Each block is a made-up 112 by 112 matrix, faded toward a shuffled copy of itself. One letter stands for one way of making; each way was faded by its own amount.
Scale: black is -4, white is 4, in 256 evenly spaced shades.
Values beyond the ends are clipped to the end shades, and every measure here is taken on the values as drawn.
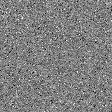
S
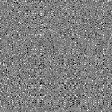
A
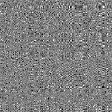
A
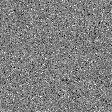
S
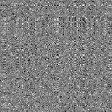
A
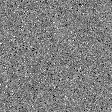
S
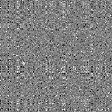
A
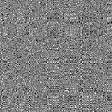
A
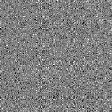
A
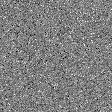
S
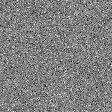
S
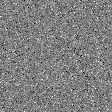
S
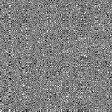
A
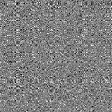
A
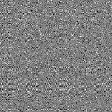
A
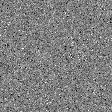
S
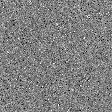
S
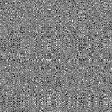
A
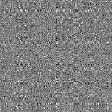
A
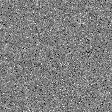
S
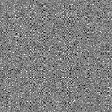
A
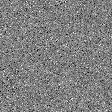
S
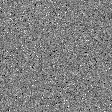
S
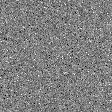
S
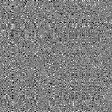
A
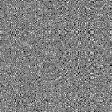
A
